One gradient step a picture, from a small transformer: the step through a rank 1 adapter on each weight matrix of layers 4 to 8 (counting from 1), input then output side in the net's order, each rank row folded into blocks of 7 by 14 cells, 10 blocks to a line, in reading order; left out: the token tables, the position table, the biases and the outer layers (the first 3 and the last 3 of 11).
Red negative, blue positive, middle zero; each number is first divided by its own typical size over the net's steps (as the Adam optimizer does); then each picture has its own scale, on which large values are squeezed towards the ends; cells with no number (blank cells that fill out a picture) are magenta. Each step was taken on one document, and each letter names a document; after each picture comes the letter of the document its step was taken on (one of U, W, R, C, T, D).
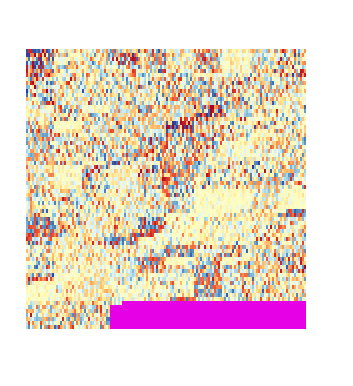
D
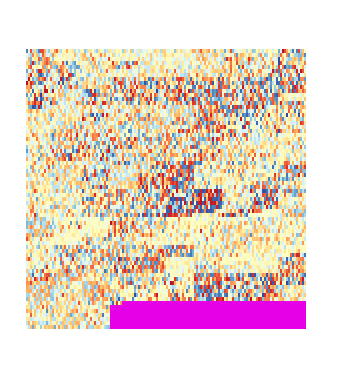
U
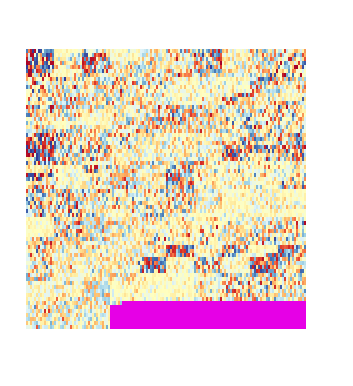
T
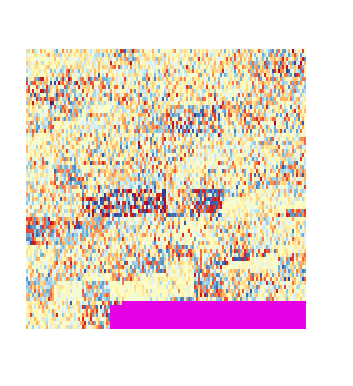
D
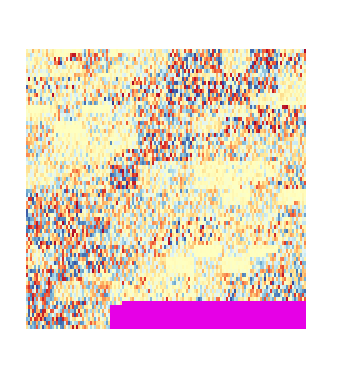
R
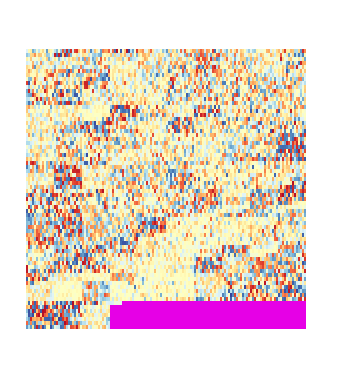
R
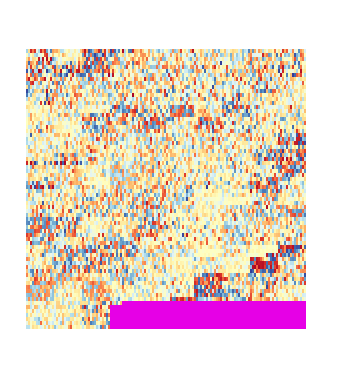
U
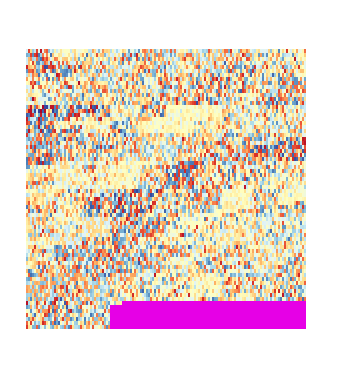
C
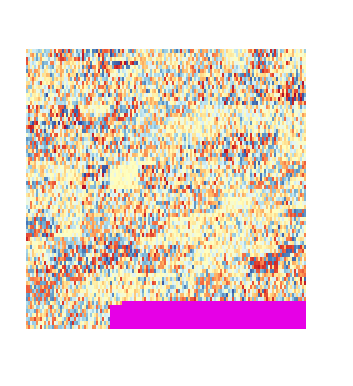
U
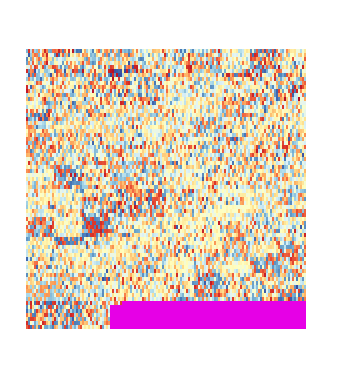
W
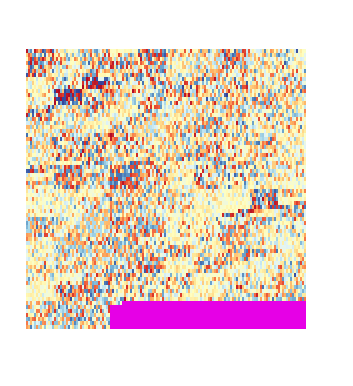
C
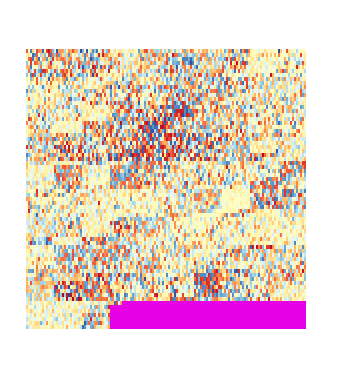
W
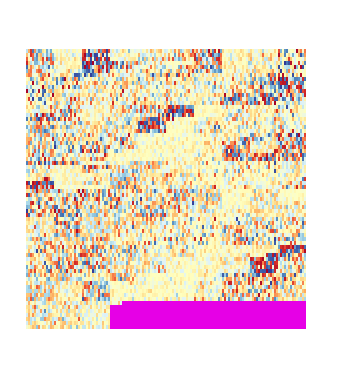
T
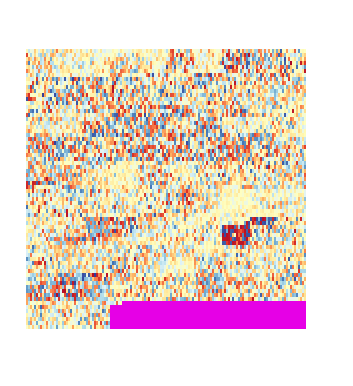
C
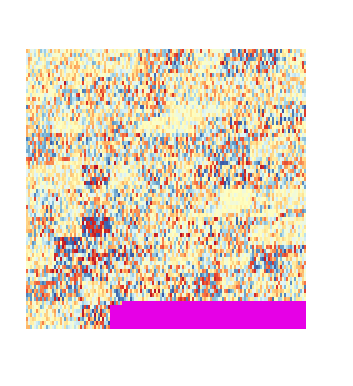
W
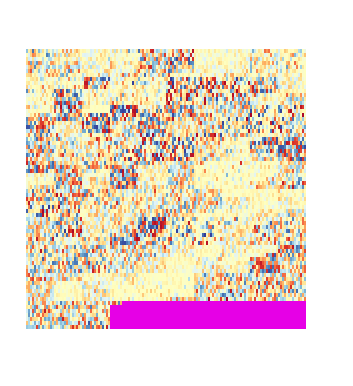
T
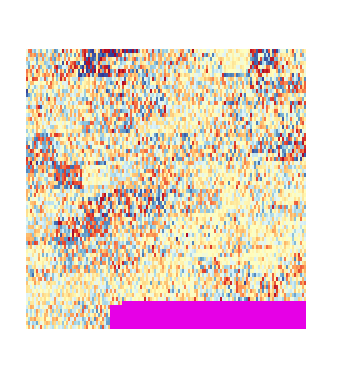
U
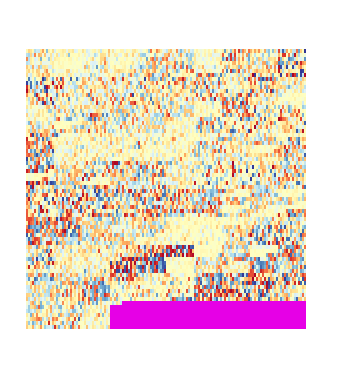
D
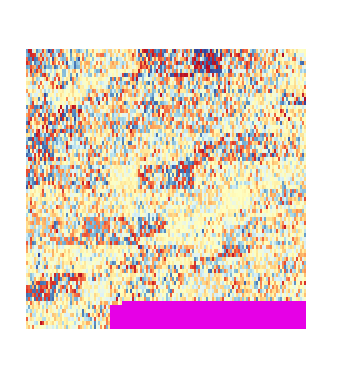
C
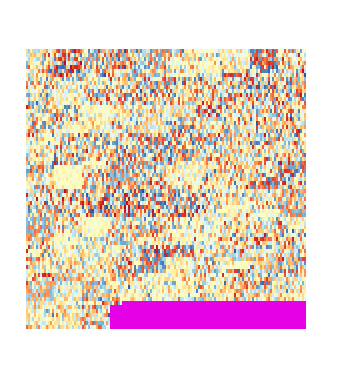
U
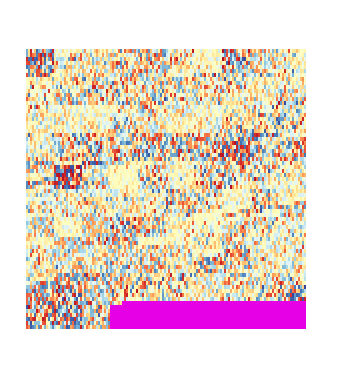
C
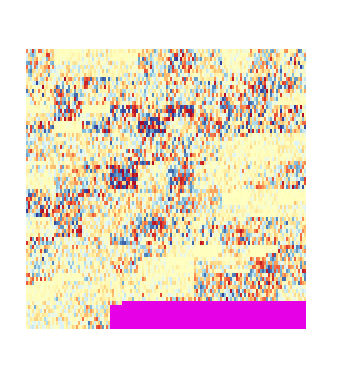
T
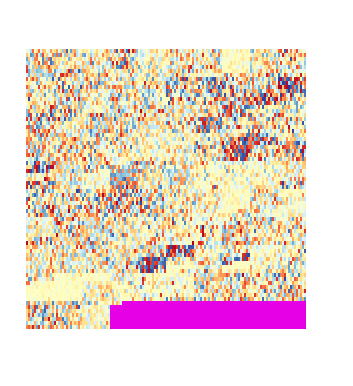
T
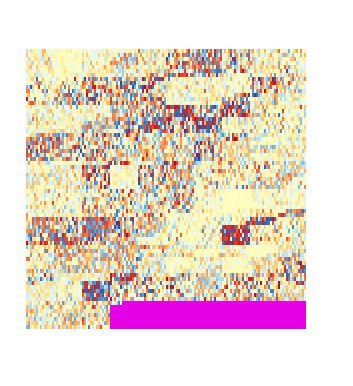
W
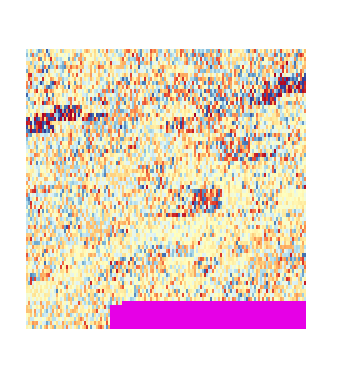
U
